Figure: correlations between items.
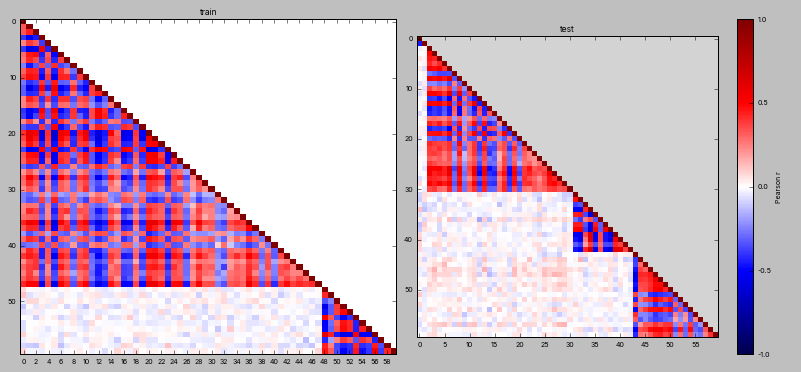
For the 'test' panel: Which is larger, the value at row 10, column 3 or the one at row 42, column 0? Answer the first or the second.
the first
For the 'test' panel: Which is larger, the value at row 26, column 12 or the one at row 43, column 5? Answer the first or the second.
the second
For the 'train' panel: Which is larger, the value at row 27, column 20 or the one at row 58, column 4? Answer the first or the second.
the first
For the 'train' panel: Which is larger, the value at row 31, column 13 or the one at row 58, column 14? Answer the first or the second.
the first
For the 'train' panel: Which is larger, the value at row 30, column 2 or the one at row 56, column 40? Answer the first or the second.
the first
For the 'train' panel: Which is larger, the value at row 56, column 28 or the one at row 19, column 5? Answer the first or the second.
the second
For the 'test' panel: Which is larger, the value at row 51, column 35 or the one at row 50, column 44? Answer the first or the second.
the second
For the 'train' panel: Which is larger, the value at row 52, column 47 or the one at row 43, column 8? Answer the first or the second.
the first
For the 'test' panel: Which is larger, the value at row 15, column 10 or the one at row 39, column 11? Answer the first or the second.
the second
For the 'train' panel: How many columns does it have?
60
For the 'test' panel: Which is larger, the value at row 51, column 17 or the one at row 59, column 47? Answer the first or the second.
the second
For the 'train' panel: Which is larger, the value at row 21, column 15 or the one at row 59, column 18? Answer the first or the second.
the first
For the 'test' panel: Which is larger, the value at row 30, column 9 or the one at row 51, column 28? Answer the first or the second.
the second
